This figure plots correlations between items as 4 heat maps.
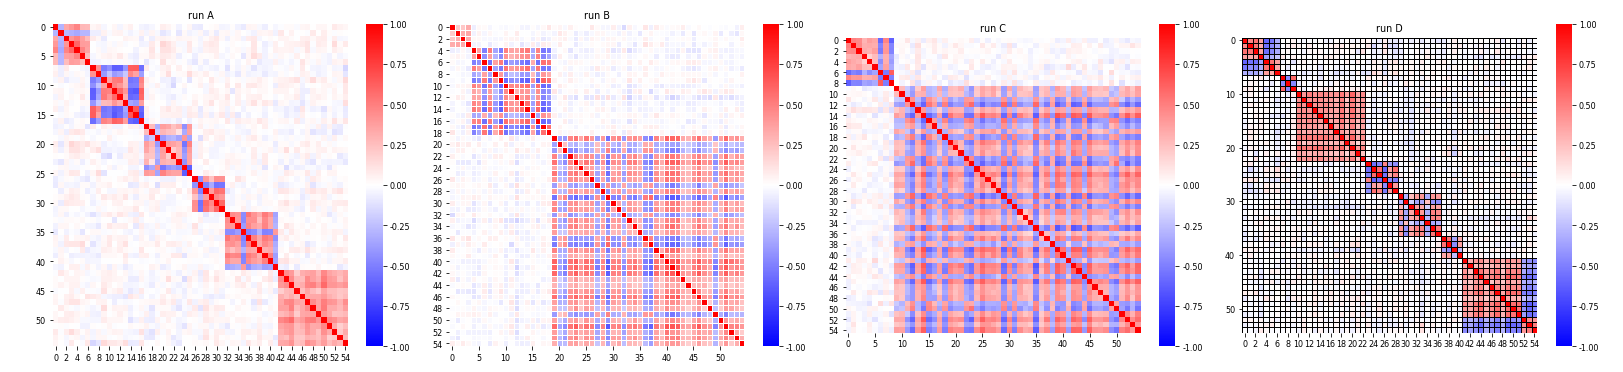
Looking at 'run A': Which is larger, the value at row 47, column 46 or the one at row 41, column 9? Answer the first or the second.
the first
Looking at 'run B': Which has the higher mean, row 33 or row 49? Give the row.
33
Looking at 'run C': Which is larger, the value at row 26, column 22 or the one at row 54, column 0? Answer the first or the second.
the second
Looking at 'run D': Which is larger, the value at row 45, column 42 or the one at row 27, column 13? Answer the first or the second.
the first
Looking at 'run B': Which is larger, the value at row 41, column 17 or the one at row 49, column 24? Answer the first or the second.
the first
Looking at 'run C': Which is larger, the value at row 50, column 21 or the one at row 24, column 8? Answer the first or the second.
the second
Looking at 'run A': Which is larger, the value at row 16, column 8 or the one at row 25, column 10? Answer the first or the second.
the second
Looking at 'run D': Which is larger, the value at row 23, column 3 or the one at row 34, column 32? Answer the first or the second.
the first
